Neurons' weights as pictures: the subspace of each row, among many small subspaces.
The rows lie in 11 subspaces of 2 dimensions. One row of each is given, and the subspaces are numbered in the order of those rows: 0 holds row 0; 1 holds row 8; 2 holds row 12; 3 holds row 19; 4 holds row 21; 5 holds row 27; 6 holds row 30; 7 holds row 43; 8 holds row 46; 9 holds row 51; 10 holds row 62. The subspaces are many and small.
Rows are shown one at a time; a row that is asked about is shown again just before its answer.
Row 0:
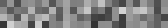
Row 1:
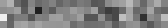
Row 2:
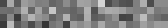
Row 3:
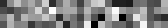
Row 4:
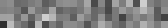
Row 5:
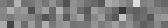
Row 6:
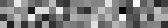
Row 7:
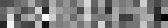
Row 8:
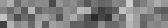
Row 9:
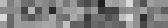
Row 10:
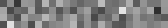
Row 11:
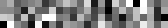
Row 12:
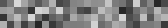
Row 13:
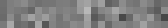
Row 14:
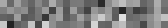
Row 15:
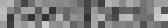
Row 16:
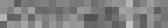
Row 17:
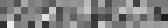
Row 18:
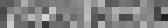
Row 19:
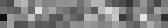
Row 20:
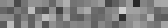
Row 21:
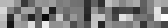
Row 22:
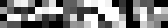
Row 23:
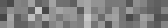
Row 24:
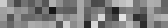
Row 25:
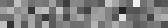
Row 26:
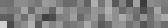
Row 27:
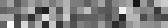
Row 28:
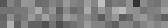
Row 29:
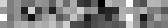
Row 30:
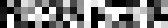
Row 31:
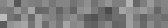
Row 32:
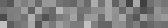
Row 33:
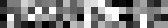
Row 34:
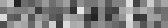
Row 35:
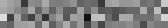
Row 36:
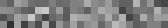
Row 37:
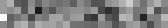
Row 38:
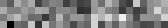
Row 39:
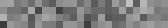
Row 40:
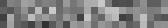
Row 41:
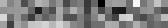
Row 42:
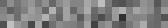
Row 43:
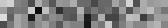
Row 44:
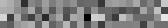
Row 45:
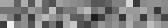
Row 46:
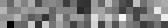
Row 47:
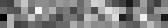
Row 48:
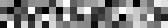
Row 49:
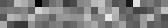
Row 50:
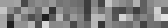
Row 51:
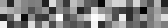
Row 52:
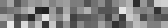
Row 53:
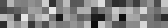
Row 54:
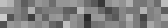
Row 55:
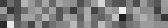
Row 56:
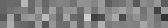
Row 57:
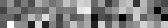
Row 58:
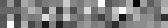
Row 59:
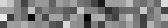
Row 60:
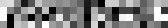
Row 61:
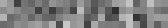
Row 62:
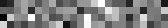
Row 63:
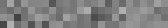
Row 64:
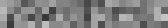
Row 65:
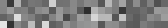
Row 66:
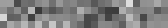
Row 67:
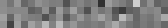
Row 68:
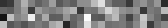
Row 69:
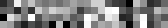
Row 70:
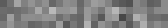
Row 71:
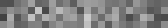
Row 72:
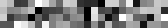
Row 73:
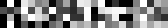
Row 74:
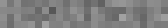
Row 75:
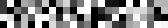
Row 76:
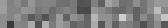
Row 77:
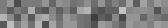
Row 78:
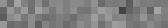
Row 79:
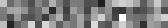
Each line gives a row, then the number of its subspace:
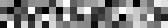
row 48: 2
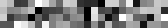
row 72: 8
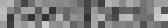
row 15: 4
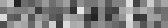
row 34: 9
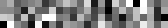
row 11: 7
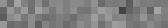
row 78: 3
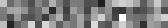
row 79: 0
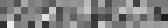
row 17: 4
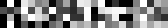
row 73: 1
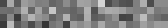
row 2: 1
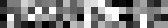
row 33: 6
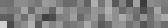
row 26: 7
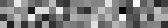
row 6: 2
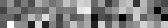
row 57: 8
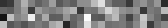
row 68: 10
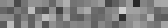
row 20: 2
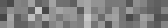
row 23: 7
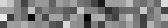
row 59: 10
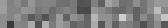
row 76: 8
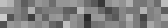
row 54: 10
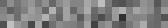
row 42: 0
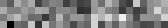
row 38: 8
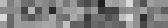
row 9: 1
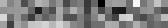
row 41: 5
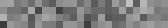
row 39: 7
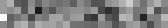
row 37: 3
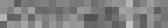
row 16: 0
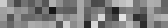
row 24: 9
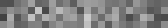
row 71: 7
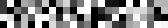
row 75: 6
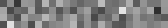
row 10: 3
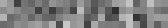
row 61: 9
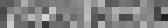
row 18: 4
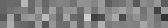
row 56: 10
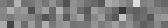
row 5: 2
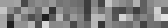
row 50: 4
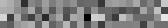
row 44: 10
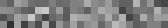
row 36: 5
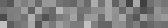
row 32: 7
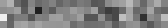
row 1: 3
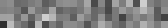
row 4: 7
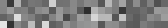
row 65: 1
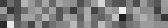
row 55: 3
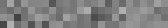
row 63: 1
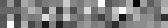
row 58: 5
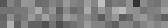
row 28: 5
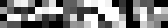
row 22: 2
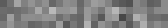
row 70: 9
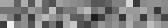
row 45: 10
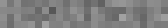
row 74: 6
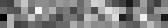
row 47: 3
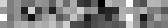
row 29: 1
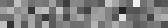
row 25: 2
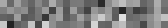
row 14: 0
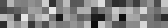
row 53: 9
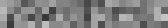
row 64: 4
